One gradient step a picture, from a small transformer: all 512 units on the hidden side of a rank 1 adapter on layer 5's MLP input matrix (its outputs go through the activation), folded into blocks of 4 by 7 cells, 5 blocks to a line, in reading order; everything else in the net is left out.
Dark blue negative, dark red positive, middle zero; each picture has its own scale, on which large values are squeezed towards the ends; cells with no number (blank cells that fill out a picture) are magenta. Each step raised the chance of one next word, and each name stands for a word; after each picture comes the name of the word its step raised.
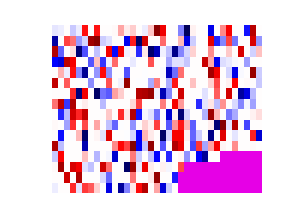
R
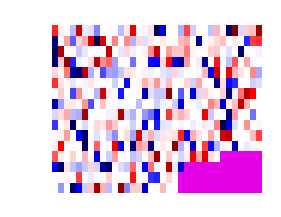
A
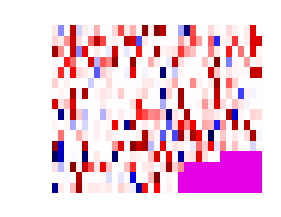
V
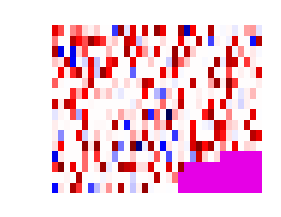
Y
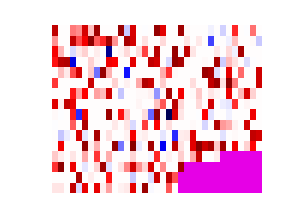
Y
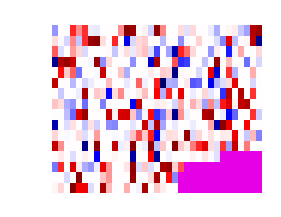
R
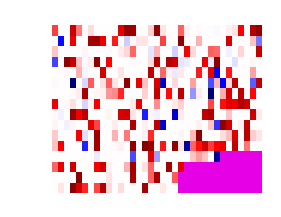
R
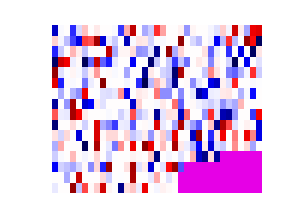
R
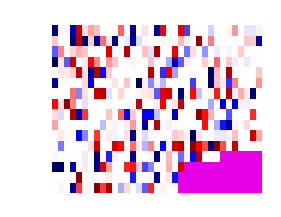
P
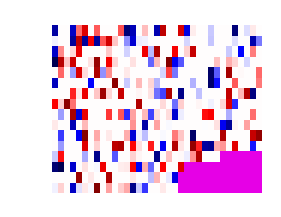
P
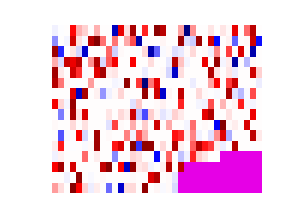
R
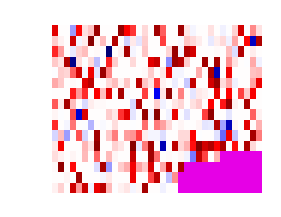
Y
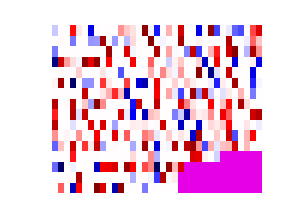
P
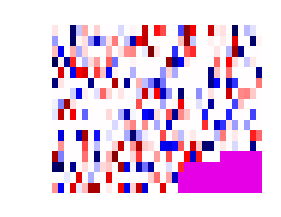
P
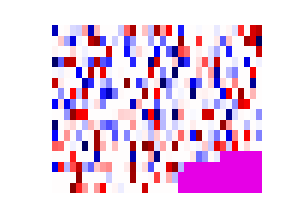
R
